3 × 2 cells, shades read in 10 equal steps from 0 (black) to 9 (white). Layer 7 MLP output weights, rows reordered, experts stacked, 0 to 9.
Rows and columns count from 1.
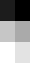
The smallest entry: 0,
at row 1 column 2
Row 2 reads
7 6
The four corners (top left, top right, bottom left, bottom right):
1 0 9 8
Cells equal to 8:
1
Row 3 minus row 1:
8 8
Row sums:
1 13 17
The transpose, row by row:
1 7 9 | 0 6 8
